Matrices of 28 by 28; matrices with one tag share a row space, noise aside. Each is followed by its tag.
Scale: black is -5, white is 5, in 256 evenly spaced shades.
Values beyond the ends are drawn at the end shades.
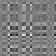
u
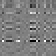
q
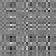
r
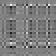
r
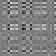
u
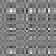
r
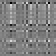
r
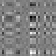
q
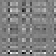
u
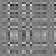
u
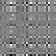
r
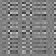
u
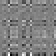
u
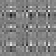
r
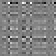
u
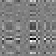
q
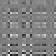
u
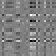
q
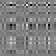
r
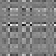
u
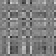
u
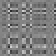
u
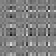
r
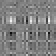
r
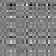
r
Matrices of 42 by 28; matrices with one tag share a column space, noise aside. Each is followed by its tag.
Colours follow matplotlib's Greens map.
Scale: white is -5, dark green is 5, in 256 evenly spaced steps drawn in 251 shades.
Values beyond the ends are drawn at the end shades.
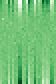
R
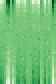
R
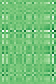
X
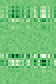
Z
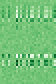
Z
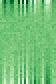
R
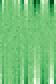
R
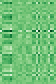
X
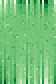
R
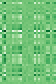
X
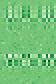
Z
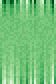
R
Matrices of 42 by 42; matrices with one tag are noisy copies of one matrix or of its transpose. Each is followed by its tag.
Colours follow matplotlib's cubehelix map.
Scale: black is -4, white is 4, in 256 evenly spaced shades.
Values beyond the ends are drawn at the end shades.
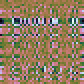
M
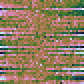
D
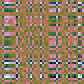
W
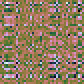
W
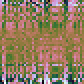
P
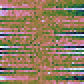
D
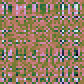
W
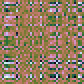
W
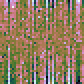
D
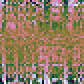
P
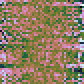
P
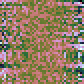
P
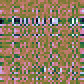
M
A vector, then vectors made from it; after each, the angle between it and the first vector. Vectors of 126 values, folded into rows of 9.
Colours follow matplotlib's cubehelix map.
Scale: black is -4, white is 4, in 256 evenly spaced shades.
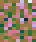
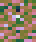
orthogonal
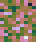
orthogonal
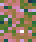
partly opposed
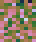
nearly opposite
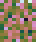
nearly parallel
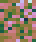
nearly parallel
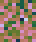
nearly opposite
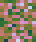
partly aligned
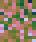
nearly opposite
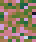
partly opposed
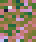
orthogonal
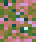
partly aligned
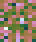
partly aligned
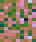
nearly parallel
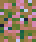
nearly parallel
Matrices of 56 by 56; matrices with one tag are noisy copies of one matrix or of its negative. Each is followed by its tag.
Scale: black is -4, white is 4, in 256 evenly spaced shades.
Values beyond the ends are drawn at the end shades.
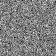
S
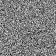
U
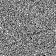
U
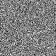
U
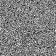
U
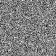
S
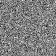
S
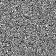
S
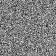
S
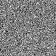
U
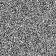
S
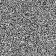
S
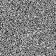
U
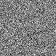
U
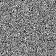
S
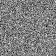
S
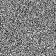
U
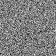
U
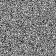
S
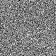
U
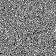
U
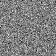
S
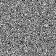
S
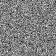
S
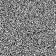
U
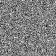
S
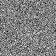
U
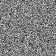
S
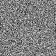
U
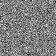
S
